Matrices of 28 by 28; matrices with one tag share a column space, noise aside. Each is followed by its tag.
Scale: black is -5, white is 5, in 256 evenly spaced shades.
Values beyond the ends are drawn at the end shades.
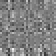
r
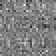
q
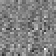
r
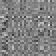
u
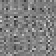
u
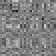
q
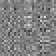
u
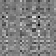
u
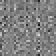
u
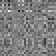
q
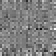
r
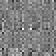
r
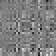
r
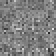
r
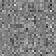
q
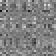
q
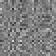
u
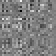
q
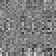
r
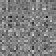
u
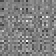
u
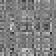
r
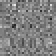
q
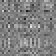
q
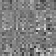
r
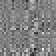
r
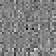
r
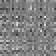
u
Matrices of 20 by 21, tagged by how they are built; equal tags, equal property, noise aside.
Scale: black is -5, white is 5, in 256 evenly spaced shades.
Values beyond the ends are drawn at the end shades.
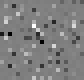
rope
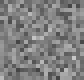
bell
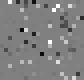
rope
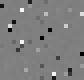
rope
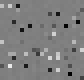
rope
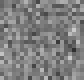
bell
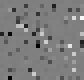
rope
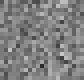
bell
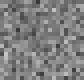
bell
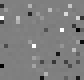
rope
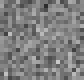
bell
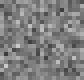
bell
